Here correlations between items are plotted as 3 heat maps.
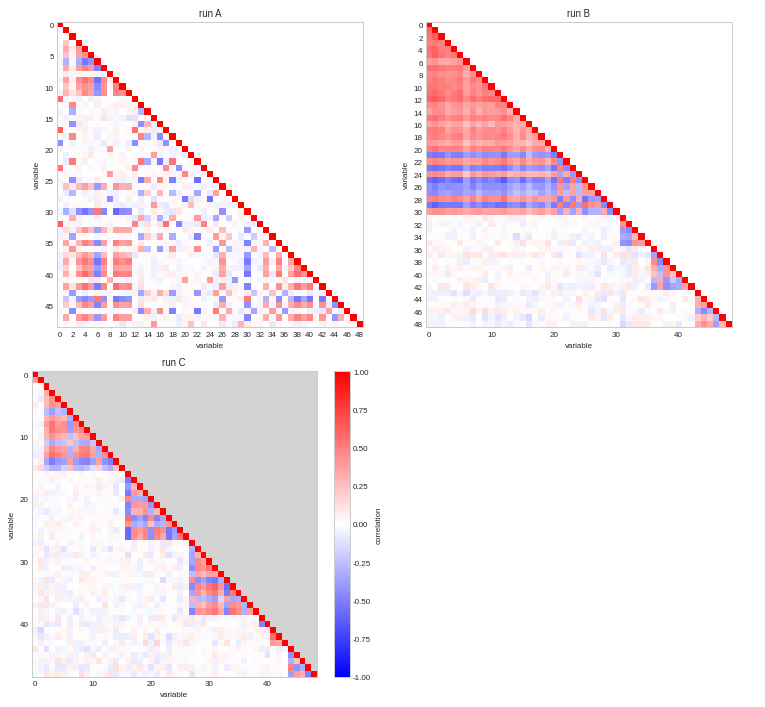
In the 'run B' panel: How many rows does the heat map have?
49
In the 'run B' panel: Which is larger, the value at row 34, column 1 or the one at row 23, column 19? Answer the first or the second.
the first
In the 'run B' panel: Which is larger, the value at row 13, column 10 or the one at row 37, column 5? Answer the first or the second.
the first
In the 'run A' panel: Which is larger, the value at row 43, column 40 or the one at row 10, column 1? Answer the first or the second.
the second
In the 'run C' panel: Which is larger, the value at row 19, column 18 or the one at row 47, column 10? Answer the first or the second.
the first
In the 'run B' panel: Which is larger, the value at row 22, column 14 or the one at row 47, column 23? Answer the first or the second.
the first
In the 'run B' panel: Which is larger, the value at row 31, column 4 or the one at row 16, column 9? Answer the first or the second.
the second
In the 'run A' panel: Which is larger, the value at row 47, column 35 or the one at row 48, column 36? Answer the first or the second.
the first
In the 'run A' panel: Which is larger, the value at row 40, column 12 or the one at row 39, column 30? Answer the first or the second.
the first
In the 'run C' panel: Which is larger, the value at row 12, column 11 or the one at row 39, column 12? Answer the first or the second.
the second
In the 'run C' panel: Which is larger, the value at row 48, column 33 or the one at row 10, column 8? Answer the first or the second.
the second
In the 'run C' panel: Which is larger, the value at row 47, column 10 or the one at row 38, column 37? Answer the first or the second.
the second
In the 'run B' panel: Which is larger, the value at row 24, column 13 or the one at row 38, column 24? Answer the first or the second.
the first
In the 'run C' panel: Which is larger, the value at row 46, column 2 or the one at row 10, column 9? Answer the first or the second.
the second
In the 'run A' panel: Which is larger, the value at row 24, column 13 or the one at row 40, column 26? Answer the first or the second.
the second
